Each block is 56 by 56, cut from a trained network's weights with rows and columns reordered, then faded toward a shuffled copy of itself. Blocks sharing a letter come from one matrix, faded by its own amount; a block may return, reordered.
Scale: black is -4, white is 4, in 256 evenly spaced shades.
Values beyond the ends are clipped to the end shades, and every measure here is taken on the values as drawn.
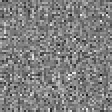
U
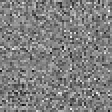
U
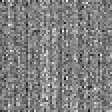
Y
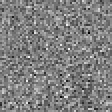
U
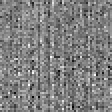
Y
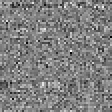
U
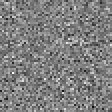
U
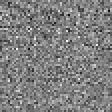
U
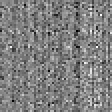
Y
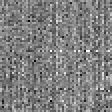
Y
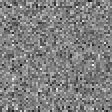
U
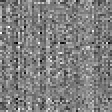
Y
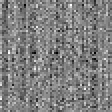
Y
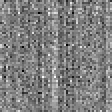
Y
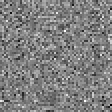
U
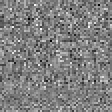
U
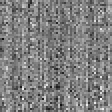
Y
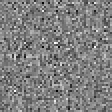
U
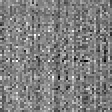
Y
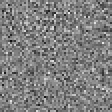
U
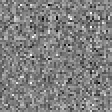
U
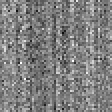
Y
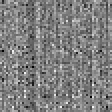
Y
